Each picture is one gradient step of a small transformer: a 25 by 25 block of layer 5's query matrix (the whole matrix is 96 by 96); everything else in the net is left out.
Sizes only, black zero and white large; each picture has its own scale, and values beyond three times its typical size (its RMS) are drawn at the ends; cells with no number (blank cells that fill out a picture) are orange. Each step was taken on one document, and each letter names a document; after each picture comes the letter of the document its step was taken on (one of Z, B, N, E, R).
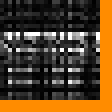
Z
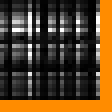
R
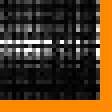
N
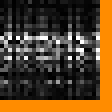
Z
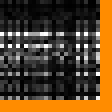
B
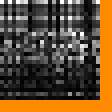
Z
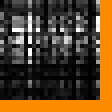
R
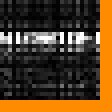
Z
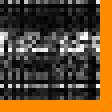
Z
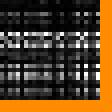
B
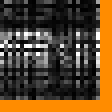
N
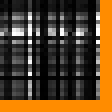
R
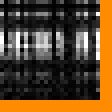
B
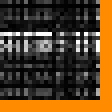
B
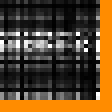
B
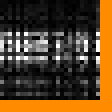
N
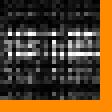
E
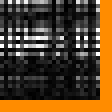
B
